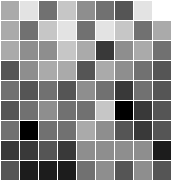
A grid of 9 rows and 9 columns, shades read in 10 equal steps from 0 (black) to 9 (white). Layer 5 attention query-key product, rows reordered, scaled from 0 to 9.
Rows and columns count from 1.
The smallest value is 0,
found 2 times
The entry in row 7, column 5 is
6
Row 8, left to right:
2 2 3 2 5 5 5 5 1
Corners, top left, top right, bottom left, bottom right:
6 9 3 3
